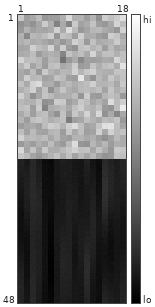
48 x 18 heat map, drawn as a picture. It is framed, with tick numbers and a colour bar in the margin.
The table splits into 2 rows of 1 panel. Panel 1,1: high, fine-grained. Panel 2,1: very low, streaked downward, faint in contrast.
